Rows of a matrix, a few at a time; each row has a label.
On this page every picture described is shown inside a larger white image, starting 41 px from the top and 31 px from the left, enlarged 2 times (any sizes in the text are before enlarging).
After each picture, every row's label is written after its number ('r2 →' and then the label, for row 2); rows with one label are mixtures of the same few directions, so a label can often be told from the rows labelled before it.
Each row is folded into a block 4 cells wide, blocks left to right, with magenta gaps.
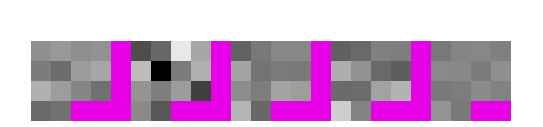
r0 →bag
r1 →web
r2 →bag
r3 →bag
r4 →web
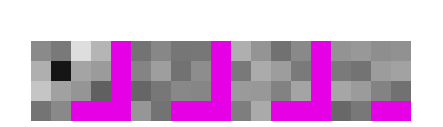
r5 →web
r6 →web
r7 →web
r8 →bag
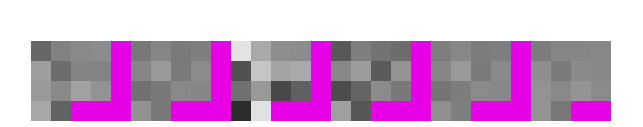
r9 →bag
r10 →web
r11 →bag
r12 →web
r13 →web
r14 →bag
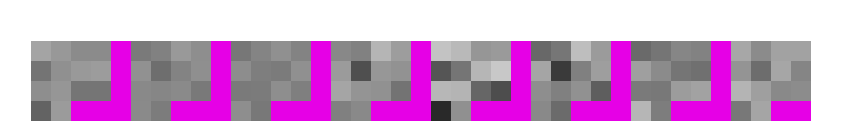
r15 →bag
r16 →web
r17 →web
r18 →web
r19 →bag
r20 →web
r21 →bag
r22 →web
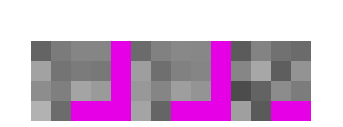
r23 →bag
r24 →bag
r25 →web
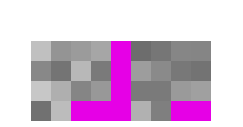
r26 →web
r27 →bag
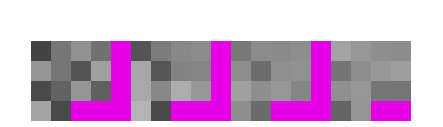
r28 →web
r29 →bag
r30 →bag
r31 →bag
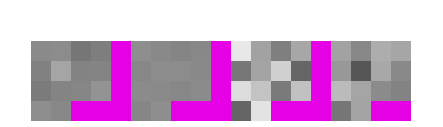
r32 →web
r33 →web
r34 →web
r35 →web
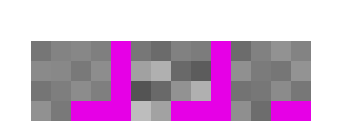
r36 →web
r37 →bag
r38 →web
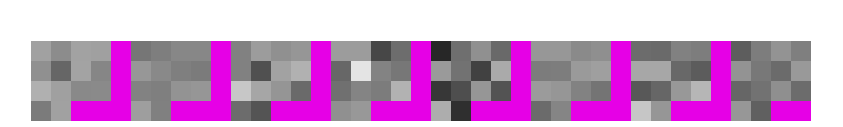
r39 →web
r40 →bag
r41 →bag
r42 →web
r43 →web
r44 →bag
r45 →bag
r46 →web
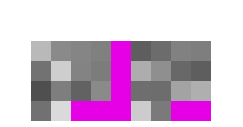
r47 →bag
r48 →bag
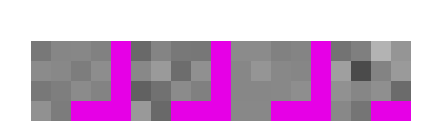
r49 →web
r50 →web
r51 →web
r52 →web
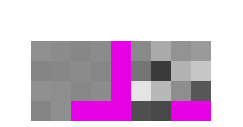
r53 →web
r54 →bag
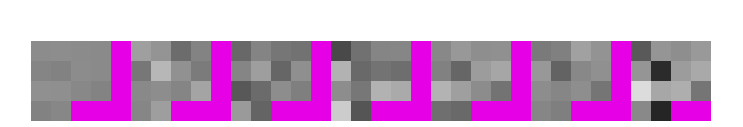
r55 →bag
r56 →web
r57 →web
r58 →bag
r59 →bag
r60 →web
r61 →bag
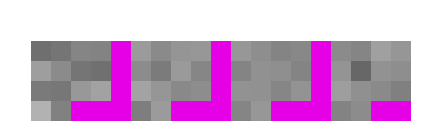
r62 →bag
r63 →web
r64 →web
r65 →web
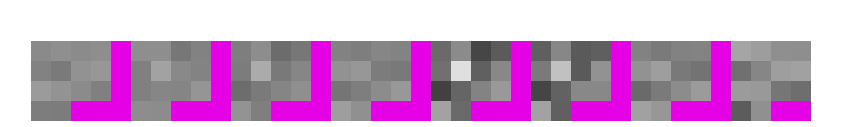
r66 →bag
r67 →web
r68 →web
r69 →bag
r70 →web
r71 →web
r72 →bag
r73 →bag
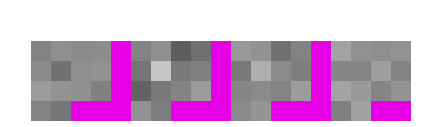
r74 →bag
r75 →web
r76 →web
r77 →web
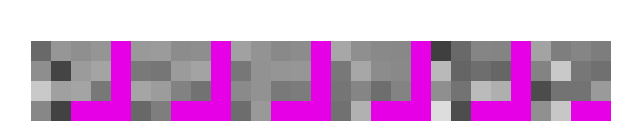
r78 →bag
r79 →bag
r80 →bag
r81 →bag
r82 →bag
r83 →bag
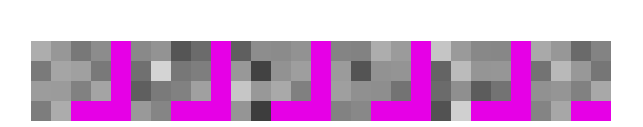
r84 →web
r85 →web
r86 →bag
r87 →web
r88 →bag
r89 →web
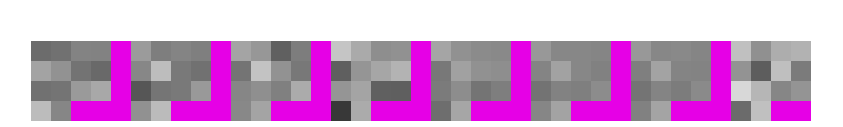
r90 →bag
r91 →bag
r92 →web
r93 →bag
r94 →bag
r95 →bag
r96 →bag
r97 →web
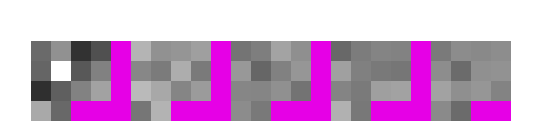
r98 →web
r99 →web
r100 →web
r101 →bag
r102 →bag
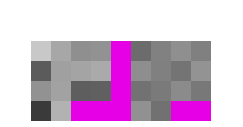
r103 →bag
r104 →web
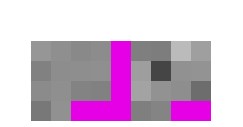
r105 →bag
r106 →web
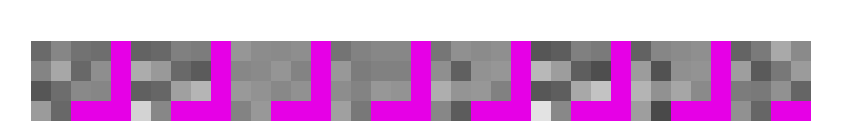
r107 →web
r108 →bag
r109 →web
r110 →bag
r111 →bag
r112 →bag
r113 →bag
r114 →web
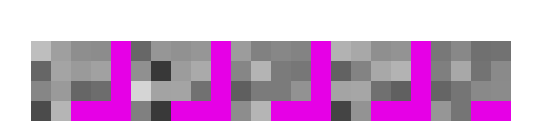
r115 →bag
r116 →bag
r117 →bag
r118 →bag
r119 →web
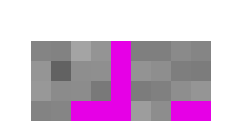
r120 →web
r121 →bag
